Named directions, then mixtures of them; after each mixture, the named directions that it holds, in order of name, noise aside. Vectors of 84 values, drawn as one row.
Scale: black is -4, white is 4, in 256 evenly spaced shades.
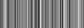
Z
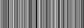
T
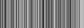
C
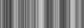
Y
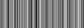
T, Z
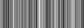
T, Y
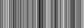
T, Y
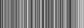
C, Z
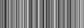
C, T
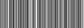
T, Z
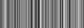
Z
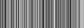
C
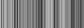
C, Y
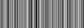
T, Z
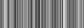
Y, Z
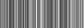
T, Y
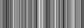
T, Y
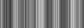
Y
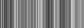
C, Y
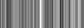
Y, Z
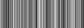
T, Y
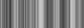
Y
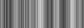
Y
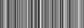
Z
